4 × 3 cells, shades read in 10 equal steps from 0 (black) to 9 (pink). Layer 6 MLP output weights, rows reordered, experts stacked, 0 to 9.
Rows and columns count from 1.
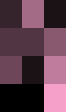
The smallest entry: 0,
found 2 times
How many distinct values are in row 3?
3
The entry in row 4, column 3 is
9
